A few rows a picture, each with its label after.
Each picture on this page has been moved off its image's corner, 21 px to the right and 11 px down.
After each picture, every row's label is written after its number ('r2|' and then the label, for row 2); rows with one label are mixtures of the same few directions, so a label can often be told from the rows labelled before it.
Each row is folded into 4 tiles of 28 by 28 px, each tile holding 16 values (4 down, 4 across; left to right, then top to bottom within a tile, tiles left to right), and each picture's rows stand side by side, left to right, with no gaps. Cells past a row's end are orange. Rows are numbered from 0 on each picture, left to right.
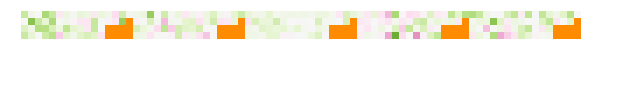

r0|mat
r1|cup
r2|mat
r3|mat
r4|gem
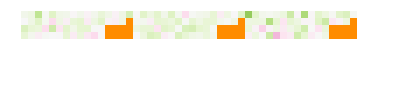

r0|cup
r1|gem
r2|gem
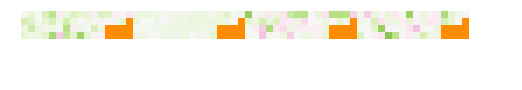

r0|mat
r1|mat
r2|gem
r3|gem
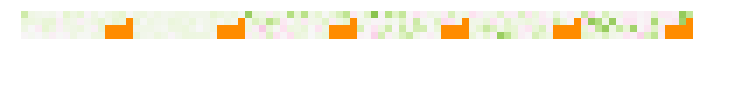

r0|gem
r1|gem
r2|gem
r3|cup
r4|gem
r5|mat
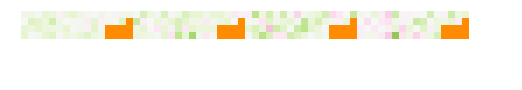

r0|mat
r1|mat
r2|gem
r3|mat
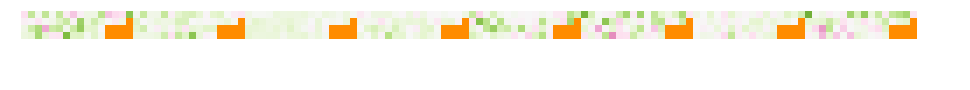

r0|gem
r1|mat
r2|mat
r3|gem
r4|mat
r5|gem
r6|mat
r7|gem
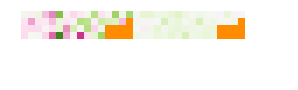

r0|mat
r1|cup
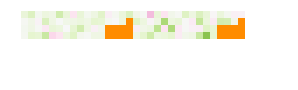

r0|gem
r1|cup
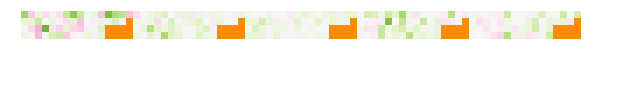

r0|gem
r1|gem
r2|cup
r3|cup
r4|mat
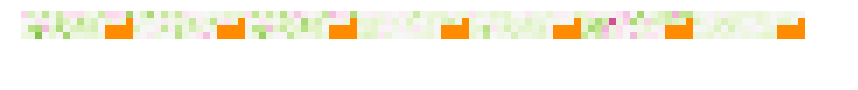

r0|gem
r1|cup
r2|gem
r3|cup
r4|gem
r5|cup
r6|cup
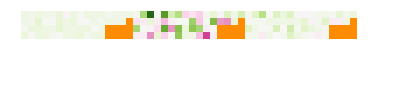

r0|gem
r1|cup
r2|cup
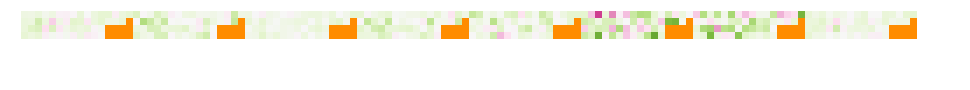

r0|cup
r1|mat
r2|cup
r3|mat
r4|gem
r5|cup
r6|gem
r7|cup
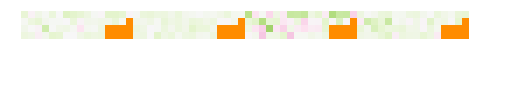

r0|gem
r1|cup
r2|gem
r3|mat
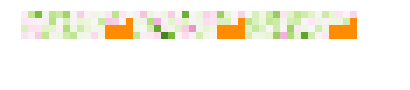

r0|cup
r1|gem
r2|mat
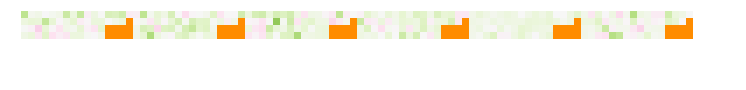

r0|gem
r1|gem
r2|cup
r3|mat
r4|gem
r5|gem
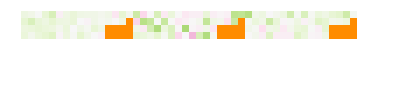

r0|mat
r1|mat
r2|gem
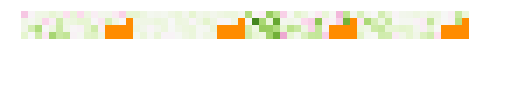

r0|gem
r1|gem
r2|mat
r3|mat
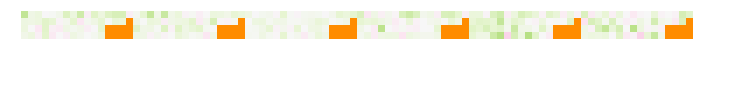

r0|gem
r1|cup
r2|mat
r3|gem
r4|mat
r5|mat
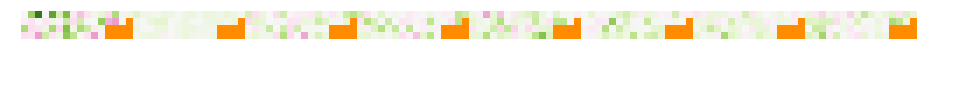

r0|cup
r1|gem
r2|mat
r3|mat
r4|cup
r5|cup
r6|gem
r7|cup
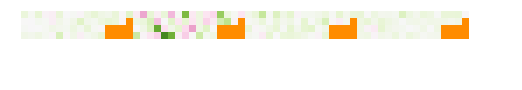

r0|mat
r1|gem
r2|cup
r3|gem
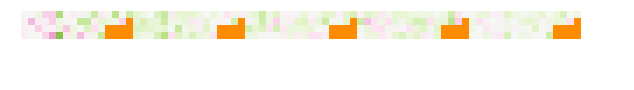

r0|mat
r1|mat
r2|cup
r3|mat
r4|mat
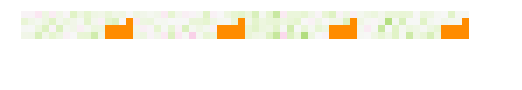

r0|cup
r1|mat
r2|mat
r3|cup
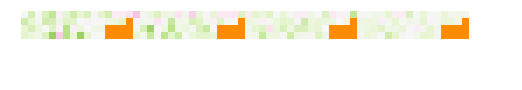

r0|mat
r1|gem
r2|gem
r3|gem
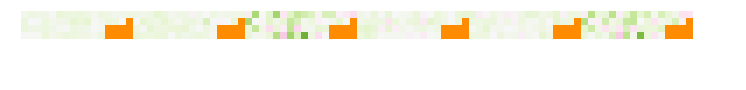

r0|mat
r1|mat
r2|mat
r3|cup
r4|cup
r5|mat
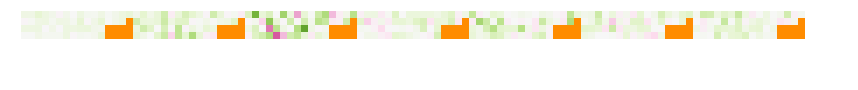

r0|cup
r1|mat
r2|gem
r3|mat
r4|mat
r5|cup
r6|cup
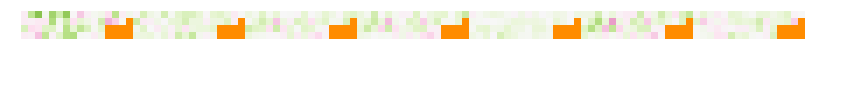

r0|cup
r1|mat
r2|cup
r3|cup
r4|gem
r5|cup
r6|mat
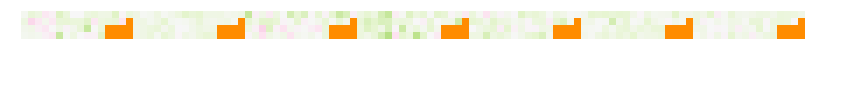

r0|mat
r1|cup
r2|gem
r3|mat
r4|cup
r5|cup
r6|mat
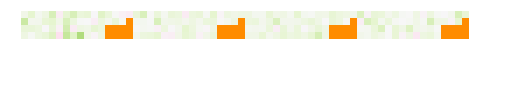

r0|mat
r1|gem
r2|cup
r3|mat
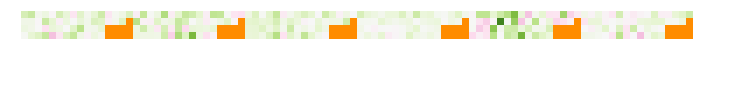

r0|gem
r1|mat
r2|mat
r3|gem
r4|cup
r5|mat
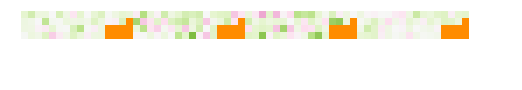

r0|gem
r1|mat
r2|cup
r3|cup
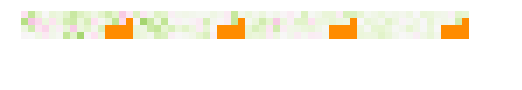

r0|mat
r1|mat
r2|cup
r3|mat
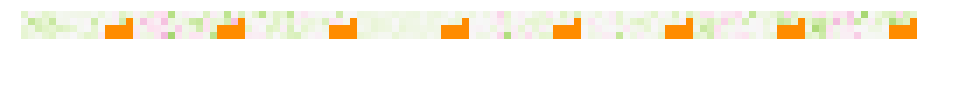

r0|mat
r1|mat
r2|cup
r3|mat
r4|mat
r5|mat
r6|cup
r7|cup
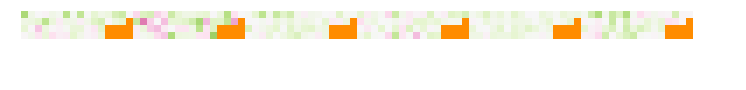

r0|gem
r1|mat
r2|cup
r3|mat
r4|cup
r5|cup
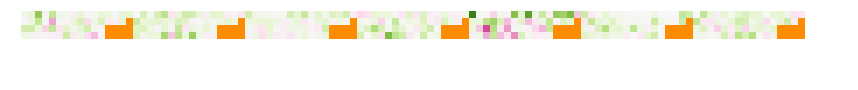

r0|cup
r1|mat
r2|gem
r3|gem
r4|gem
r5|mat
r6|mat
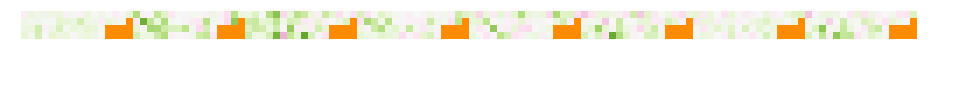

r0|gem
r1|mat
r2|mat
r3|mat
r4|gem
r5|gem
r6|mat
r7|gem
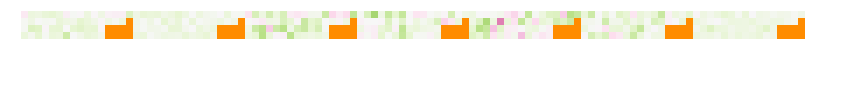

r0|gem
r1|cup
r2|gem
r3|cup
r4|cup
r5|gem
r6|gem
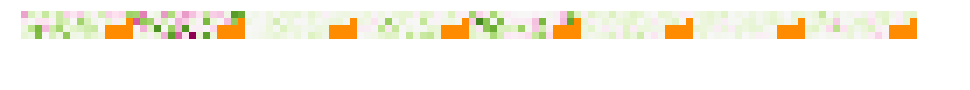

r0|gem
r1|mat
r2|cup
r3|cup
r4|mat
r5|mat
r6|cup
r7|cup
